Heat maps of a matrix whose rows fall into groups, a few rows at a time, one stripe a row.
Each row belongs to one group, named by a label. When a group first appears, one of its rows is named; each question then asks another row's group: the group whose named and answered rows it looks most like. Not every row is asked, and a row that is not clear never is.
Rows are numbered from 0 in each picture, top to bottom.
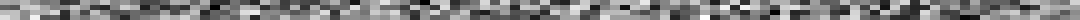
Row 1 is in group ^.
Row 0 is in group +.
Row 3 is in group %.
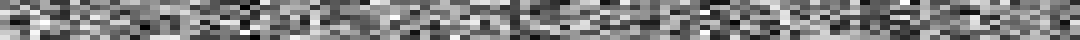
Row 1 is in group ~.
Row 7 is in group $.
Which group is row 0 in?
+
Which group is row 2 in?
%
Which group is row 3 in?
+
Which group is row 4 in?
^
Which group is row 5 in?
^
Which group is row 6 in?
%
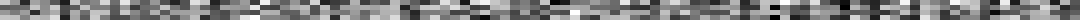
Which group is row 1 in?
~
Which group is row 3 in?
%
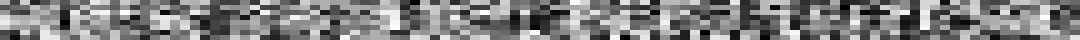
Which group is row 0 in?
+
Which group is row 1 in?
~
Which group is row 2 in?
+
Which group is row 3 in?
$
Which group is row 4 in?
%
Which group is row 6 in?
^
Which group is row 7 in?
^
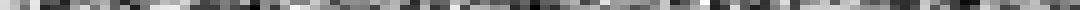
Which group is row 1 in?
$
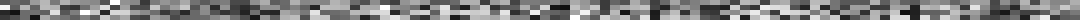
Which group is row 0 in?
^
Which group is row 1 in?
+
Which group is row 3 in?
+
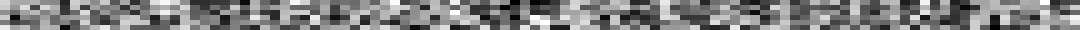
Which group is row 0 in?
$
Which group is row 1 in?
%
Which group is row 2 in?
~
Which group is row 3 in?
^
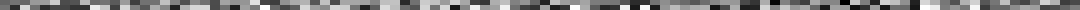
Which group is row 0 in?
~
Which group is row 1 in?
+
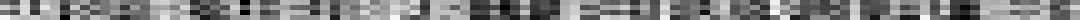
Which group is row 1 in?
%
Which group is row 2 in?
~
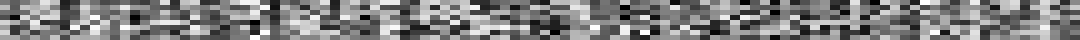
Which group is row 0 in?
~
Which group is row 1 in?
^
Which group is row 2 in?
~
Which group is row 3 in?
^
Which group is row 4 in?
$
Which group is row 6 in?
+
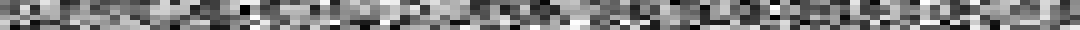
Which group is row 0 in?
~
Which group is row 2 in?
~
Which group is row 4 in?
+
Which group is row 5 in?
^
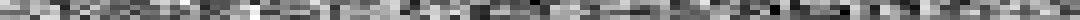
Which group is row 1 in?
%
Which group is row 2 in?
~
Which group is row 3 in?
%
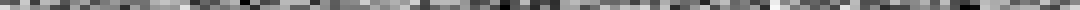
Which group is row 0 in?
~
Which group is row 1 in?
%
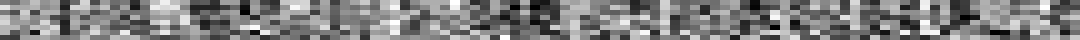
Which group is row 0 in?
~
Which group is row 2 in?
~
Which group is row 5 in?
%
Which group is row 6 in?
+
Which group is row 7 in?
^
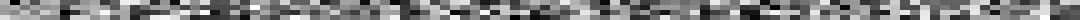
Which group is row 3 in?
$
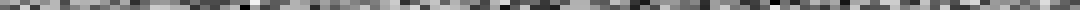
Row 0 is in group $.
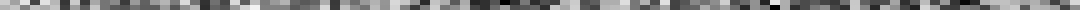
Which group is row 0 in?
%
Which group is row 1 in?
%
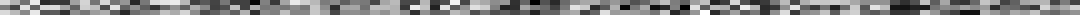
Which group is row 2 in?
%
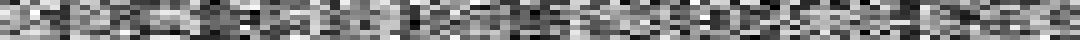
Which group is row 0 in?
^
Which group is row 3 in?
%
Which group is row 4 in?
+
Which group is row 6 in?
^
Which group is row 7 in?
$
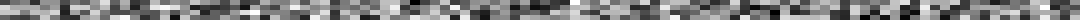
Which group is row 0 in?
+
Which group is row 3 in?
^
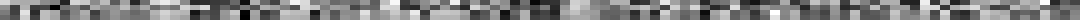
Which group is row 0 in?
$
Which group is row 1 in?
+
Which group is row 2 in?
~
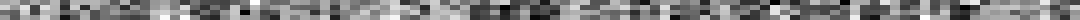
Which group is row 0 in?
$
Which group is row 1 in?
%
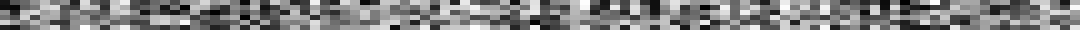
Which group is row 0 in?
^
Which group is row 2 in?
^
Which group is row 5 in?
^
